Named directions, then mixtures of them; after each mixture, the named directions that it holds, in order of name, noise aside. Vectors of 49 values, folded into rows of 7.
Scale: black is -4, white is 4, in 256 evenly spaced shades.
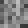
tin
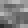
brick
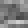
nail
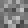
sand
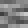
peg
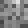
brick, tin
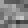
nail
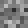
nail, peg, sand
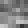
brick, peg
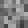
peg, sand, tin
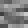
peg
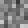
tin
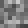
nail, sand, tin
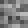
peg, tin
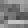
nail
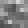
brick, nail, sand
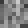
tin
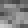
brick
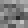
brick, nail, sand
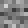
nail, peg, sand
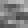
brick, nail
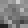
brick, peg, sand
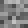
brick, nail, tin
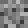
peg, sand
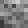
brick, tin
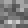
nail, sand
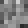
sand, tin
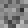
sand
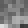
brick, peg, tin
